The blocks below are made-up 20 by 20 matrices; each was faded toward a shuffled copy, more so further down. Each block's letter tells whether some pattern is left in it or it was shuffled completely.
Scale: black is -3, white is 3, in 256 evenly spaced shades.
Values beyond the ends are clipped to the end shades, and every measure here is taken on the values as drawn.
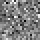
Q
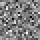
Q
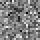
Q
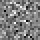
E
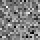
Q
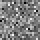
Q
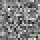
E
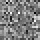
E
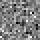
Q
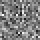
E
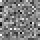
E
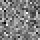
E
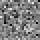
Q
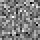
Q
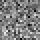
Q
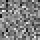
E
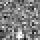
E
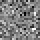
E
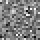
Q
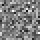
E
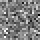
Q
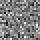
Q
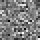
E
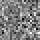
E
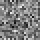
Q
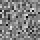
E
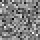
Q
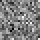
E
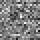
E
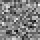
E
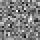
Q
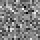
Q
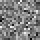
E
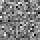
Q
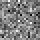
Q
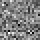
E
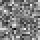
E
